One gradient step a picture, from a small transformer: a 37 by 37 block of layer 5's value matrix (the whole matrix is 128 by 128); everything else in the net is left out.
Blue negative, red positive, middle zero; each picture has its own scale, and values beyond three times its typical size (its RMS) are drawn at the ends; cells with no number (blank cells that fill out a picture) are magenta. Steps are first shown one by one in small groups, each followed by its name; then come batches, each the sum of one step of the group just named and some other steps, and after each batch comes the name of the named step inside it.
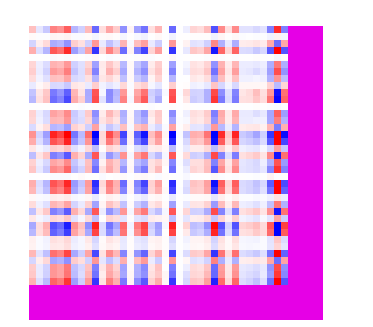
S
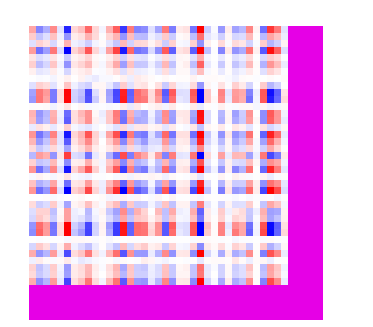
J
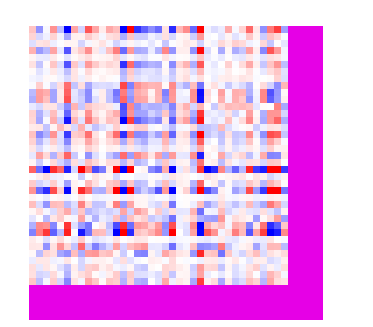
J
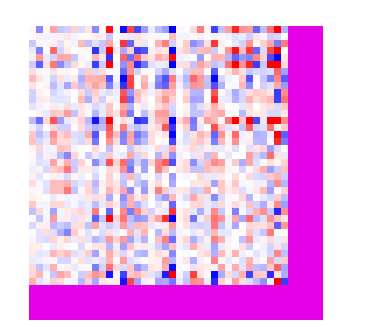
S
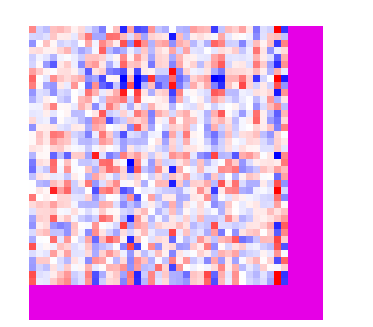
S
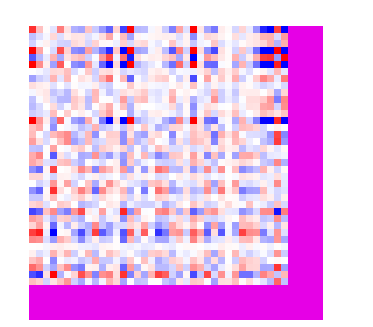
S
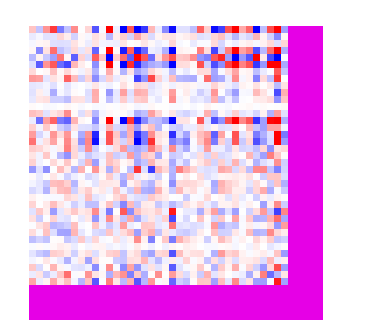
S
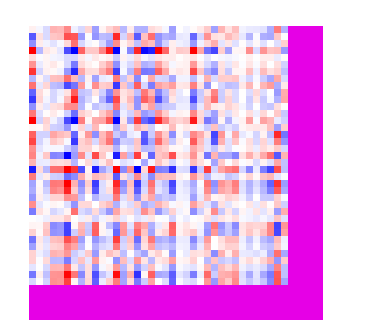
S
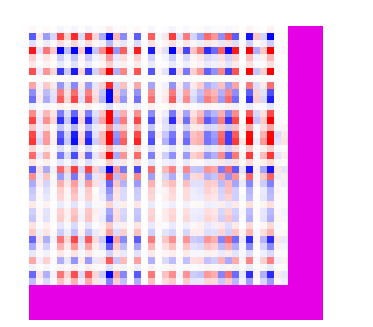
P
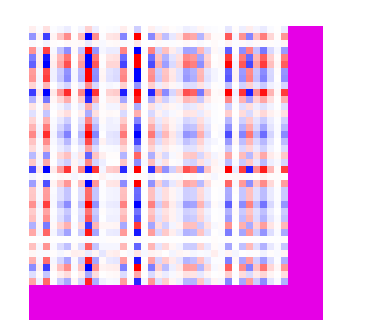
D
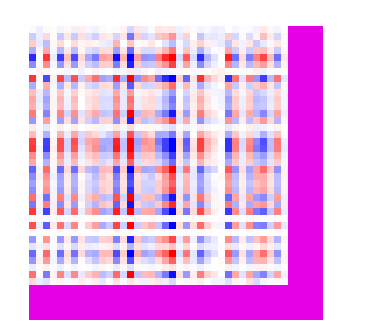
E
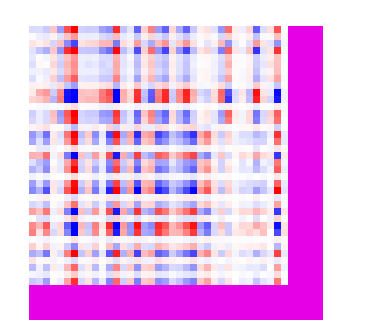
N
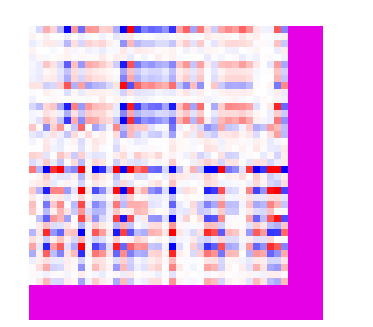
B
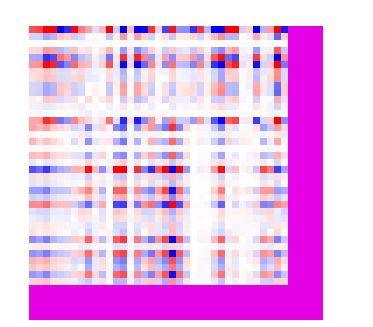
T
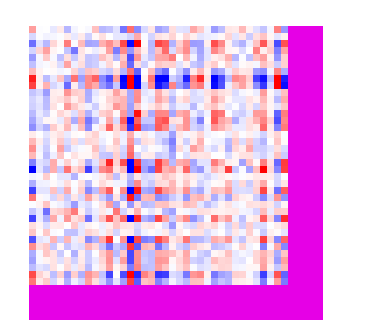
E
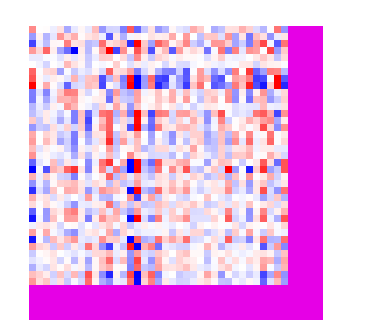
P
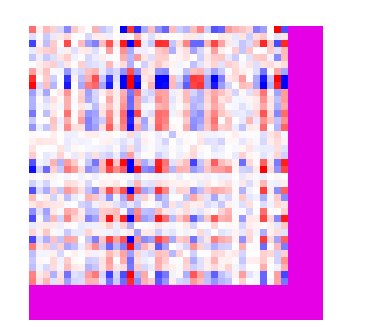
T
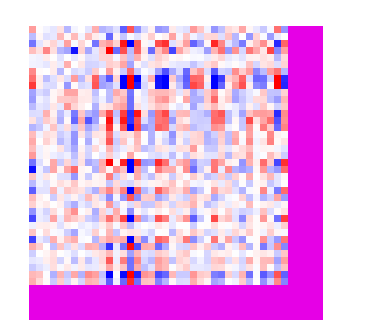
P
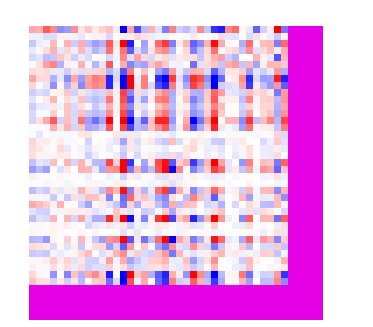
T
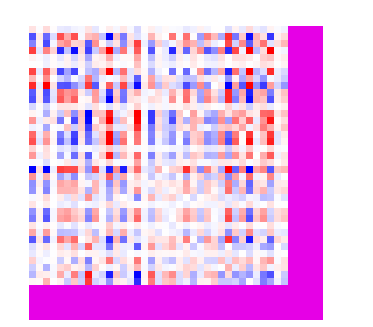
P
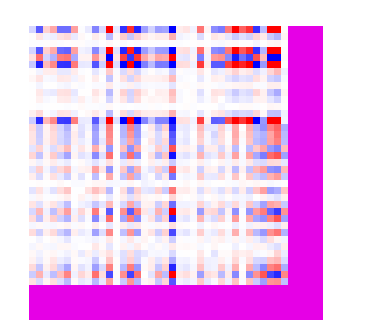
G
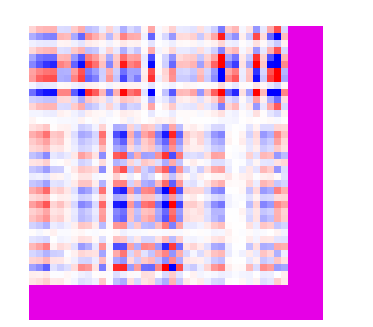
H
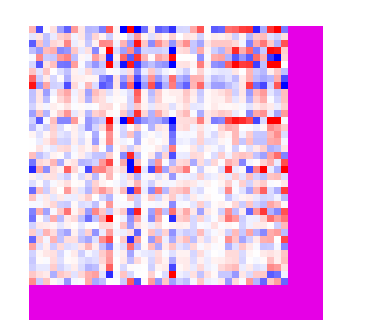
G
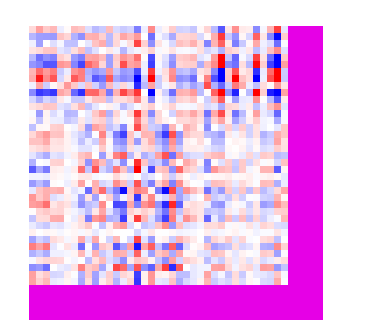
H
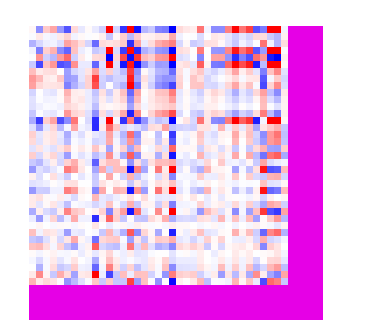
G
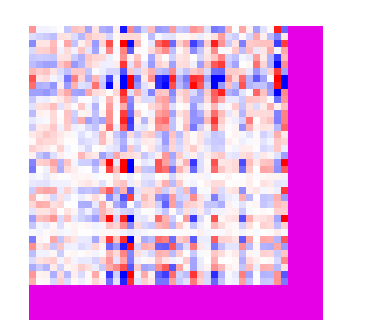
H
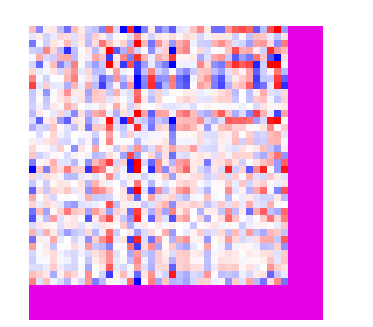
G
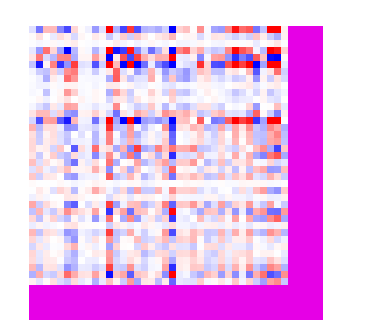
G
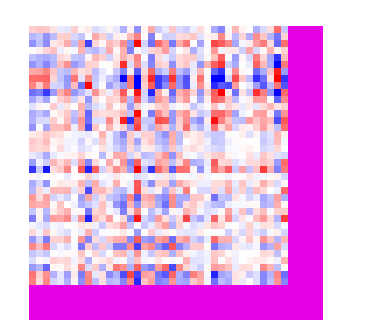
H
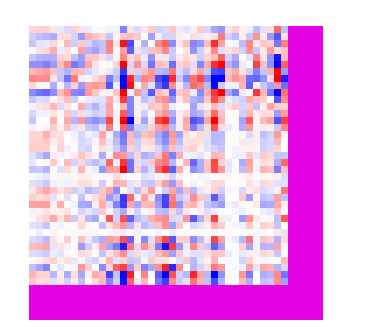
H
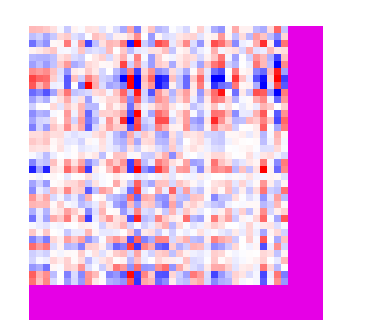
H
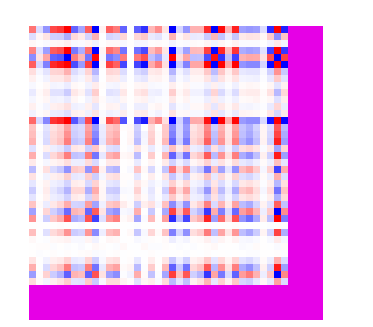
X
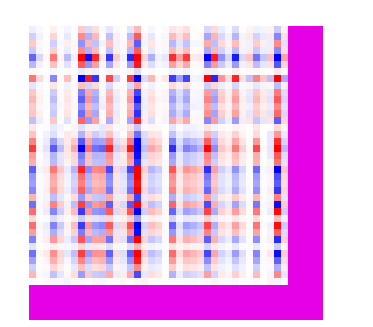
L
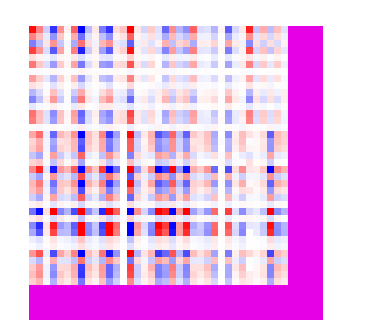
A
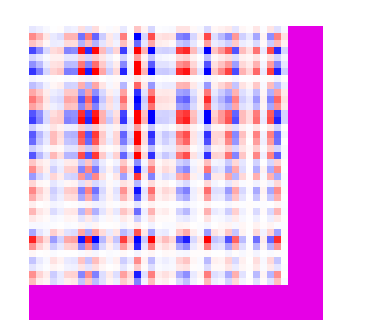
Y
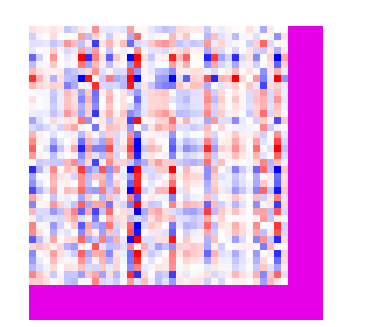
L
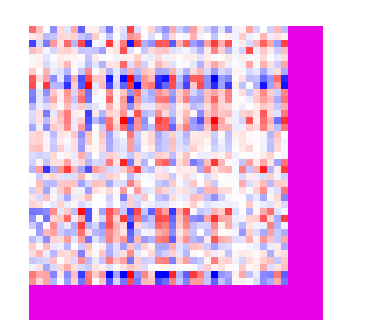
A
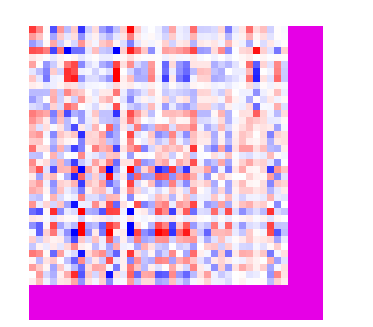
A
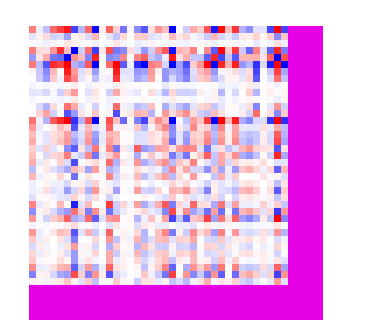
X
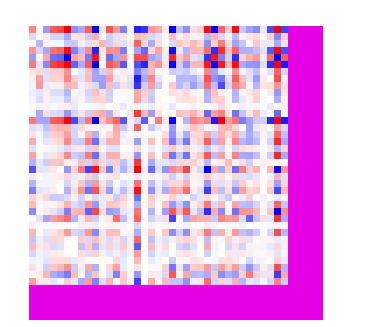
X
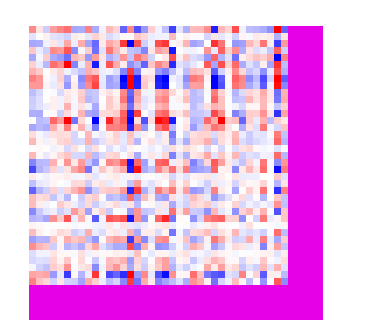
X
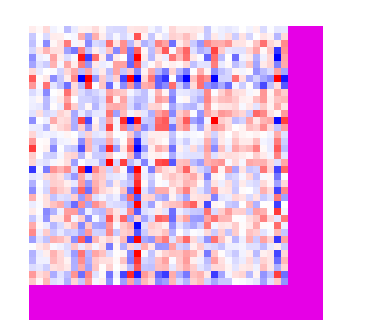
L
